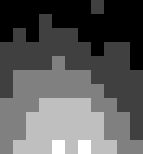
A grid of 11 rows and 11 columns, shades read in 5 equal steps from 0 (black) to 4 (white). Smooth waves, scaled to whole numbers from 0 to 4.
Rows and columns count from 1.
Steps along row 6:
up same same same same same down same same same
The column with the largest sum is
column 5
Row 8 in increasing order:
1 1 2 2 2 2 2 3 3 3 3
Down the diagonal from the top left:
0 0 0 1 2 2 2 2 2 2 2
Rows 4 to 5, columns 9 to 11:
1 1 0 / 1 1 0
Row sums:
1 1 4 9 11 17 18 24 27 27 32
